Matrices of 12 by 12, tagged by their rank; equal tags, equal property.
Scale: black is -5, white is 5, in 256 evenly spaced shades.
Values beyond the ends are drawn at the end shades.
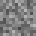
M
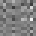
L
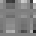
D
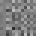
L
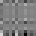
D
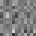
L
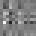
L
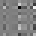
D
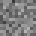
M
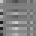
D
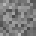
M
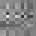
L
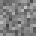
M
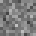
M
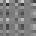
D
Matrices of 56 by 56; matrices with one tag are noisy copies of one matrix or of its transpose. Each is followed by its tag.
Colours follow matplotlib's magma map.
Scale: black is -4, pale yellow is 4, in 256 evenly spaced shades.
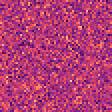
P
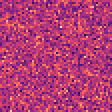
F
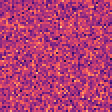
F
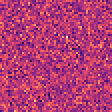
P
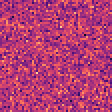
F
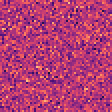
P
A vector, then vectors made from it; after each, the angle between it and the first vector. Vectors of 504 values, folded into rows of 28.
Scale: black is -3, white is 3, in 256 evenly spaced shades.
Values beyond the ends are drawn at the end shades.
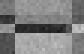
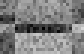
nearly parallel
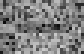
partly aligned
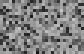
orthogonal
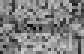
partly aligned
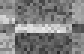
nearly opposite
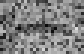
partly aligned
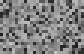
orthogonal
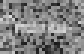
partly opposed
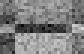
nearly parallel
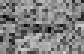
partly aligned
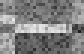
nearly opposite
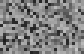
orthogonal
